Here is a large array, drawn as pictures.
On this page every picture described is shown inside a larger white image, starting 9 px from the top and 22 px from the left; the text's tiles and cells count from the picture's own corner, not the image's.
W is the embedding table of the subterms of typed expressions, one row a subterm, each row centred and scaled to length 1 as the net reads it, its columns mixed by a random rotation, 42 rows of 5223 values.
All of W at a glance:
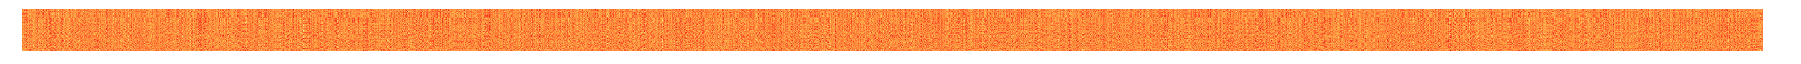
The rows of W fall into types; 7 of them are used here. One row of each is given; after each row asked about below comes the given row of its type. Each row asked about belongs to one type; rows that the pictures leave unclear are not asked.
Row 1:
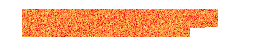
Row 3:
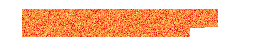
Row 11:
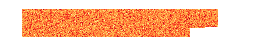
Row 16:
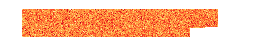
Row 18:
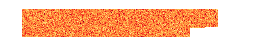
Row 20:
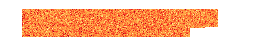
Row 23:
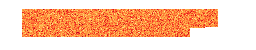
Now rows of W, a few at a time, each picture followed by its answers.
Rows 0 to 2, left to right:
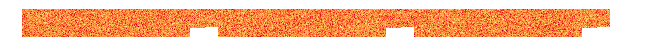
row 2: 20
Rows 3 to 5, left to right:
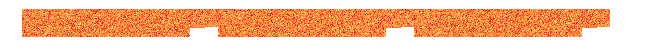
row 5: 3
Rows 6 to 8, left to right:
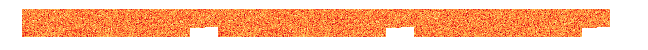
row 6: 3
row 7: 3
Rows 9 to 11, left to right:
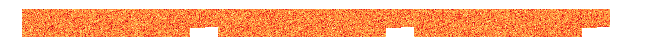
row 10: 18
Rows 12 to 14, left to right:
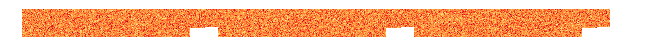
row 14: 23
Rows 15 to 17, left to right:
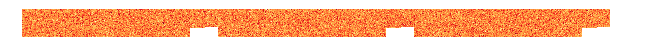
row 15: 11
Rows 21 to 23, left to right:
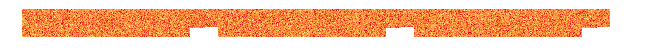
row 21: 16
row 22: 11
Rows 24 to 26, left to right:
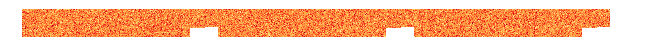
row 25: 18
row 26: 1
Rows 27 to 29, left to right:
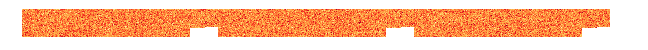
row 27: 1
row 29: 23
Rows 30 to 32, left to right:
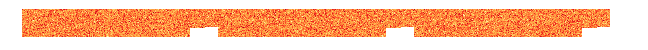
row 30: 3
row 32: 11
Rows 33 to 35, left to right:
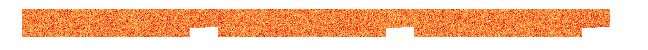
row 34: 20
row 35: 16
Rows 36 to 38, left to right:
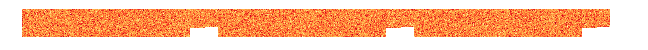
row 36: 20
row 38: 11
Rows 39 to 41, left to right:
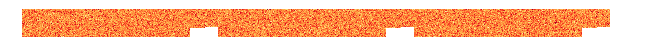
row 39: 23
